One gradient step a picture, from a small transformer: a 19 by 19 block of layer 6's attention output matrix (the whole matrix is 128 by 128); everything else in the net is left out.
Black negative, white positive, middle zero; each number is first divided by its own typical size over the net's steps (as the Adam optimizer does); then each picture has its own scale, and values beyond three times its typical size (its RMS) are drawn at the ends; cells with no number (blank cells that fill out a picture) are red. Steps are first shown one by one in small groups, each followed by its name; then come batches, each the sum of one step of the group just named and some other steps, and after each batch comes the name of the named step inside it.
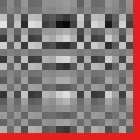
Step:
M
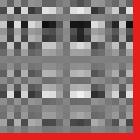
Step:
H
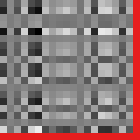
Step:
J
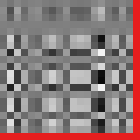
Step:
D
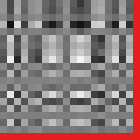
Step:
D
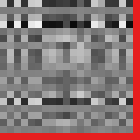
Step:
H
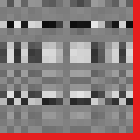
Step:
H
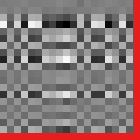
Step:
M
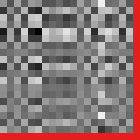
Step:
J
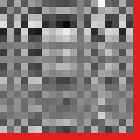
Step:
J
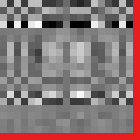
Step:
H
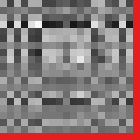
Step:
J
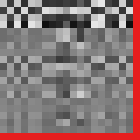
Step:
H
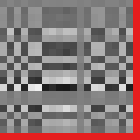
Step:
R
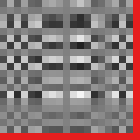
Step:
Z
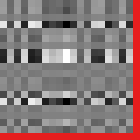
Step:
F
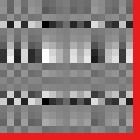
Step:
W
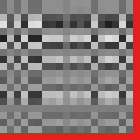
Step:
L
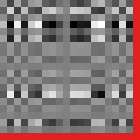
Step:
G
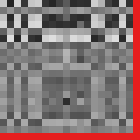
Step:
F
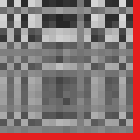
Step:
F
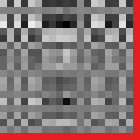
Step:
F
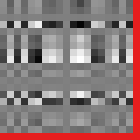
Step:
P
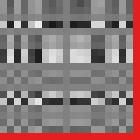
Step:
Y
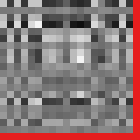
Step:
P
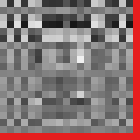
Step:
P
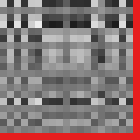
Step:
Y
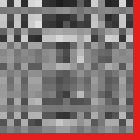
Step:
P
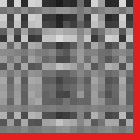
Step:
Y
